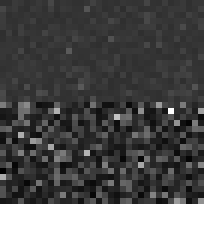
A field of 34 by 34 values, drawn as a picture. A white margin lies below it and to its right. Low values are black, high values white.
Neither half mirrors the other. The values are skewed, with a long tail toward high values. The top part is calmer, up to a seam about 50% of the way down. There are no regular stripes. On average the colour sits 20% of the way up the scale.
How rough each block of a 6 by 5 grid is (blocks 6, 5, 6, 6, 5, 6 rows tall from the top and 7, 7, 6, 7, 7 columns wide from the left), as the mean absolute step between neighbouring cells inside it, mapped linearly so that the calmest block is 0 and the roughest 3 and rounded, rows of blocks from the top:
00000
00000
00000
22223
22222
22222
